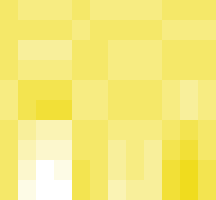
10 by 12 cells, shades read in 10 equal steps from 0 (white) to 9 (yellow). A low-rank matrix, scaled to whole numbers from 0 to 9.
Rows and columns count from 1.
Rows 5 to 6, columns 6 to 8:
5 6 6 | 5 6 6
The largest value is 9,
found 2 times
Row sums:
65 68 63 66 68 70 62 59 59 55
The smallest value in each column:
5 1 0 0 5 5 3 4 4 5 4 5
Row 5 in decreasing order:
7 7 7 6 6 6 5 5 5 5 5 4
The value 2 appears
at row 8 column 3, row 8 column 4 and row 9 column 2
